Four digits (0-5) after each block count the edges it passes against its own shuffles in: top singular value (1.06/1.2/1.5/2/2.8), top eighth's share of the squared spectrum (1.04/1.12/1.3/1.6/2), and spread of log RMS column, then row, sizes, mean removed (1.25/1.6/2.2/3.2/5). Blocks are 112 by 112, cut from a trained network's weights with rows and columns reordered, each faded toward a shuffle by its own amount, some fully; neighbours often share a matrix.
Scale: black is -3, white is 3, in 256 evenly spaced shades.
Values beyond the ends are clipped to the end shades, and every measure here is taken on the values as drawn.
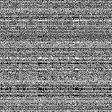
5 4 2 3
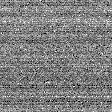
4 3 1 2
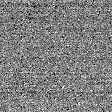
2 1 0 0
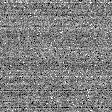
4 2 1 2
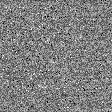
1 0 0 0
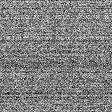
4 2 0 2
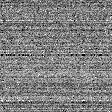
4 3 1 2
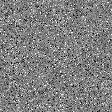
2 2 0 0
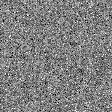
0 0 0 0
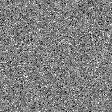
2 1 0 1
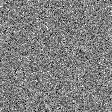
0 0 0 0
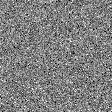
0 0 0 0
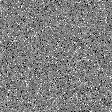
0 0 0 0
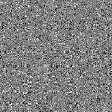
4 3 2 2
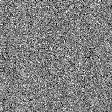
3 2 0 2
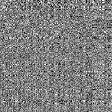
4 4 1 3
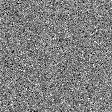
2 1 0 0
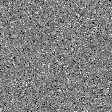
0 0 0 0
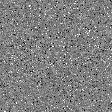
2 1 0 1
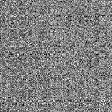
4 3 0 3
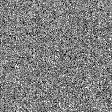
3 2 0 1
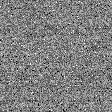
1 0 0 0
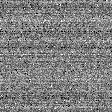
4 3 1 2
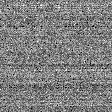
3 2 0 1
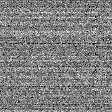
4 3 1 2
